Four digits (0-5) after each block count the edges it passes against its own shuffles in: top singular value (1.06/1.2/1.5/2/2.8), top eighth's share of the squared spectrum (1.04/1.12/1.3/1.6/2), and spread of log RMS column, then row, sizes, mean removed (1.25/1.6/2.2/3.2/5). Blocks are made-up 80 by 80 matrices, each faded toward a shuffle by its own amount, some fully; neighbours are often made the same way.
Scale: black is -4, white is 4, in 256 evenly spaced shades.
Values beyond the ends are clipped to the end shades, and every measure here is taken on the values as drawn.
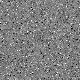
1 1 0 0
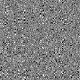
4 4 2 2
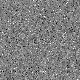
2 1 0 0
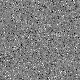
0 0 0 0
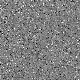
0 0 0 0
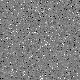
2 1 0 0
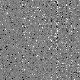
3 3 2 0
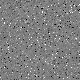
0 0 0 0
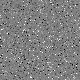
0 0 0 0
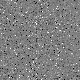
1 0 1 0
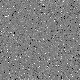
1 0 0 0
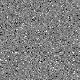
3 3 1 1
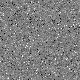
1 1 0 0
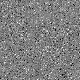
2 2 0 0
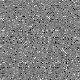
4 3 1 1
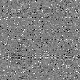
4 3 1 2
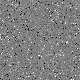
1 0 0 0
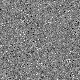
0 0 0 0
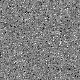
0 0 1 0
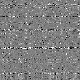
4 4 1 3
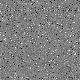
2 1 0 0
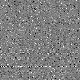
3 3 0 2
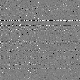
4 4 0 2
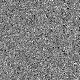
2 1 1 0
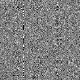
3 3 3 1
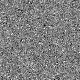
0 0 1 0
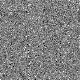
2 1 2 0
